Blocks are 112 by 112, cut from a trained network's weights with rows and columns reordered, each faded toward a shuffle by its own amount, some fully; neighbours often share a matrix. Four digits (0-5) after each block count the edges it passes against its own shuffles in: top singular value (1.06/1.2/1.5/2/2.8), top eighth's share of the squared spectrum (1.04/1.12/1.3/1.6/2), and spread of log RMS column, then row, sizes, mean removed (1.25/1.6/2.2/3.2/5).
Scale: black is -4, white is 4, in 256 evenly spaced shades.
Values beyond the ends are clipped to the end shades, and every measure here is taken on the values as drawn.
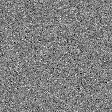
1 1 0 0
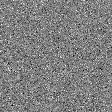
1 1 0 0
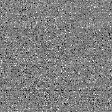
2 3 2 1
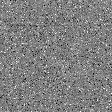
1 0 0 0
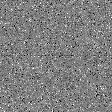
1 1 0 0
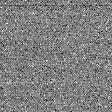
2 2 2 1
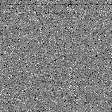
1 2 1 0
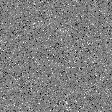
0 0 0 0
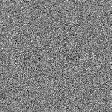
3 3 1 1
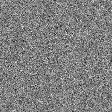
1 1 0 0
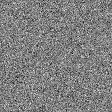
0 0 0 0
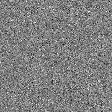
2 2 1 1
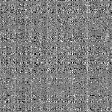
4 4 1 4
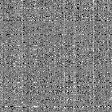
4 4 1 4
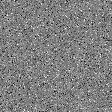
0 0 0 0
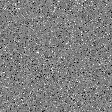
0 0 0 0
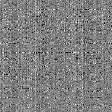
3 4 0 4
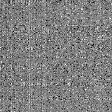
3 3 0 3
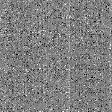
3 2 1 2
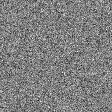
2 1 0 0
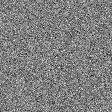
1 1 0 0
